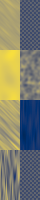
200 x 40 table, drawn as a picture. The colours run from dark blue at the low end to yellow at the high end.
It is made of 4 by 2 panels. Panel 1,1: high, slanting down to the right, faint in contrast. Panel 1,2: low, checkered. Panel 2,1: very high, smooth, faint in contrast. Panel 2,2: middling, blotchy. Panel 3,1: high, slanting down to the right. Panel 3,2: very low, streaked downward, faint in contrast. Panel 4,1: middling, streaked downward, strong in contrast. Panel 4,2: low, checkered.
